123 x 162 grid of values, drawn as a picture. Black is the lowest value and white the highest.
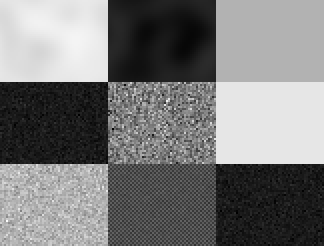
The table splits into 3 rows of 3 panels. Panel 1,1: very high, smooth, faint in contrast. Panel 1,2: very low, smooth, faint in contrast. Panel 1,3: high, flat. Panel 2,1: very low, fine-grained, faint in contrast. Panel 2,2: middling, fine-grained, strong in contrast. Panel 2,3: very high, flat. Panel 3,1: high, fine-grained. Panel 3,2: low, checkered. Panel 3,3: very low, fine-grained, faint in contrast.
